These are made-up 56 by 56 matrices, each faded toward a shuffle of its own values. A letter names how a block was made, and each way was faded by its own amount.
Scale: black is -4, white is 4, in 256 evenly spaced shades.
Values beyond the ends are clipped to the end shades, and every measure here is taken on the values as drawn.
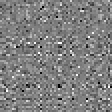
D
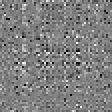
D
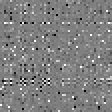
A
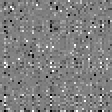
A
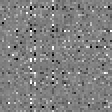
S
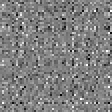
D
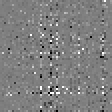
S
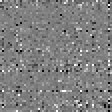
S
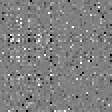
A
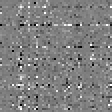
S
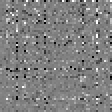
S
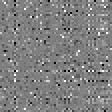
A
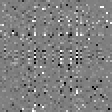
A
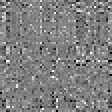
D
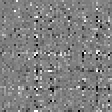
S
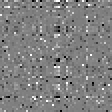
A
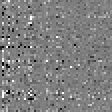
S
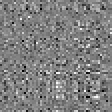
D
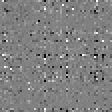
S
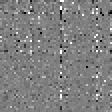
S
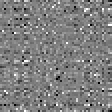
D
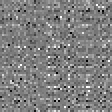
D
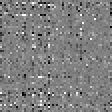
S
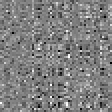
D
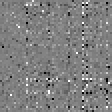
S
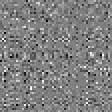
D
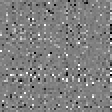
A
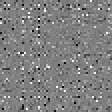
A
